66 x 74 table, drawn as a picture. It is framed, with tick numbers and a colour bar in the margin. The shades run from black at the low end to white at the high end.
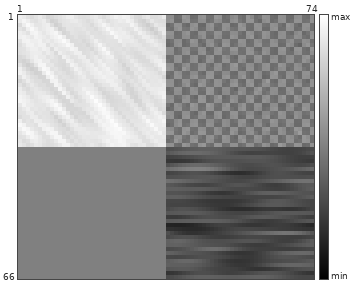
It is made of 2 by 2 panels. Panel 1,1: very high, slanting down to the right, faint in contrast. Panel 1,2: middling, checkered. Panel 2,1: middling, flat. Panel 2,2: low, streaked across.
